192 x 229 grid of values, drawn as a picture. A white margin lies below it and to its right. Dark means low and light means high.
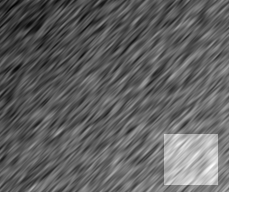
The top left is the ninth with the lowest average. On average the colour sits 40% of the way up the scale. The field climbs toward the bottom right. The values are skewed, with a long tail toward high values. The ninth with the highest average is the bottom right. An odd patch, higher than its surroundings, sits in the bottom right. The halves do not mirror each other.
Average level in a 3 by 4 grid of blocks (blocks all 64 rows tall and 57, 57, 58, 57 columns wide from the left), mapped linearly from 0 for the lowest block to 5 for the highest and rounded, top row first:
0112 / 1122 / 1235
